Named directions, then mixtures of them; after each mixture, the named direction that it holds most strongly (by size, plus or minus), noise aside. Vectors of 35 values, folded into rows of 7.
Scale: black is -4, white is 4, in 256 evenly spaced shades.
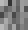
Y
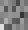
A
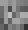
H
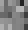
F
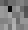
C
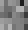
F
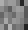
F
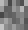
Y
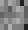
F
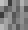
Y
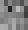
C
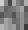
Y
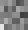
A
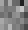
F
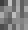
Y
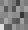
A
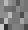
A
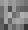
H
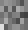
A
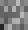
A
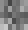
H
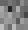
C
